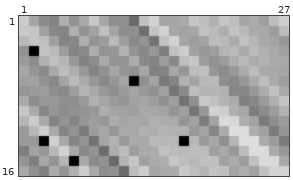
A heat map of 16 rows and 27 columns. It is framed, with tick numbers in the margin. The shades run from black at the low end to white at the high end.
There are five isolated cells, each far lower than the cells round it. Values change most from cell to cell in the bottom left. Streaks slant down to the right. The values are skewed, with a long tail toward low values. The halves do not mirror each other.
